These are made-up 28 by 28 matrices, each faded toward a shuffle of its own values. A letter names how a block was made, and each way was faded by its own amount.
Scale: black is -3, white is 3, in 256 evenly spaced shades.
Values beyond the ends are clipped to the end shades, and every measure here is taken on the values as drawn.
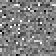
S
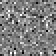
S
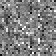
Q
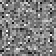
Q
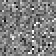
Q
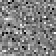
S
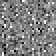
Q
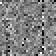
Q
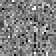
Q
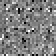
S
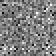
S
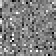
Q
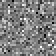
Q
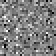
Q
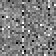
Q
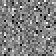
Q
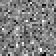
S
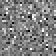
S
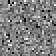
S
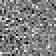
Q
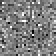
Q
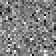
Q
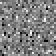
S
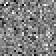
S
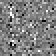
Q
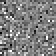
Q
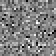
S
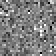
Q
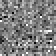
S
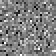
S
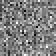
Q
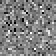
S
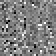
Q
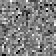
Q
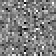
Q
